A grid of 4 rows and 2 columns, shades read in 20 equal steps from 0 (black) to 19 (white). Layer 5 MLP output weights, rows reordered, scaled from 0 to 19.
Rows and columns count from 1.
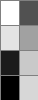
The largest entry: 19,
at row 1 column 1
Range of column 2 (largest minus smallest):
10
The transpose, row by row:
19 17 2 0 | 6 12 15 16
